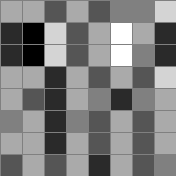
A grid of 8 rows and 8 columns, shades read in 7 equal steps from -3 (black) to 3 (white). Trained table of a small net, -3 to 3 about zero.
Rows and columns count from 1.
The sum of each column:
-1 -2 -6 3 -4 8 -3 3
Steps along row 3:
down up down up up down down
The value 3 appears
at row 2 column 6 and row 3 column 6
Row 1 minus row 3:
3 4 -3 2 -2 -3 0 4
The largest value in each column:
1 1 2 1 1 3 1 2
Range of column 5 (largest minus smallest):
3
